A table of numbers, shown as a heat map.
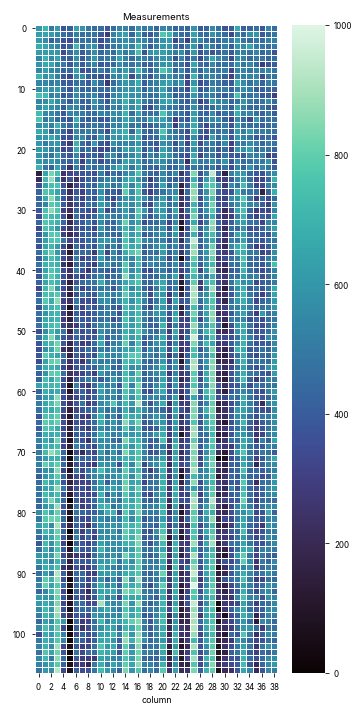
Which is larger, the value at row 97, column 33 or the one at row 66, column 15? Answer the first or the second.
the first
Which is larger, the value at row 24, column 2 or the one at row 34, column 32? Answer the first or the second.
the first
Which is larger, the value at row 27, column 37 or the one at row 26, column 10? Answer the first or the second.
the second
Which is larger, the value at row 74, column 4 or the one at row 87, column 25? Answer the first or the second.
the second
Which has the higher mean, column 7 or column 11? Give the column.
11
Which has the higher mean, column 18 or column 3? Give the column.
3
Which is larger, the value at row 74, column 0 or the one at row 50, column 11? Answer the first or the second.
the second
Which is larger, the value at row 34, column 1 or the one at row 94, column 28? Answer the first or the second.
the second
